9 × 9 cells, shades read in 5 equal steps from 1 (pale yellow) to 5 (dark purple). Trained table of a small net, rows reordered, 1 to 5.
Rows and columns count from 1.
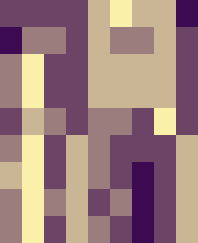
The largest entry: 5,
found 5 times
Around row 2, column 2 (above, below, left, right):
4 1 5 3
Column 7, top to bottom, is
2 3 2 2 4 4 5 5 5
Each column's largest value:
5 4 4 4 4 4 5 4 5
